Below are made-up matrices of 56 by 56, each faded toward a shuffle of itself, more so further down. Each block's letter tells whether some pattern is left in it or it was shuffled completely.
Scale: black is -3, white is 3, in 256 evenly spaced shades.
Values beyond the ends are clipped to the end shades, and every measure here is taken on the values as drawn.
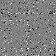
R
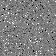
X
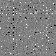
R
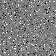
X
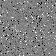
X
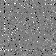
R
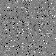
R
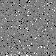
R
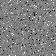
X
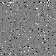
R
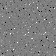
X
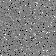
X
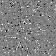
X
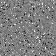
X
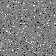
X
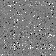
R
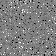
X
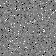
X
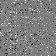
R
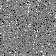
X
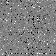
R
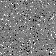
X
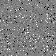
R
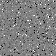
X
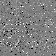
R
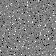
X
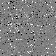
R
